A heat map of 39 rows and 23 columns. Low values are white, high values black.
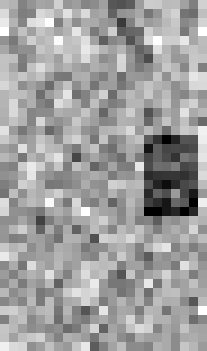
The ninth with the highest average is the middle right. Overall the values sit about 40% of the way up the scale. Values change most from cell to cell in the middle right. An odd patch, higher than its surroundings, sits in the middle right.
